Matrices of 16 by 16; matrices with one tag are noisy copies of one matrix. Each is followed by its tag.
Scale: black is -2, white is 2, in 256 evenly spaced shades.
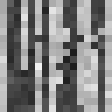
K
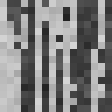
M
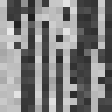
M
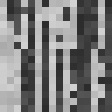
M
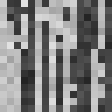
M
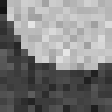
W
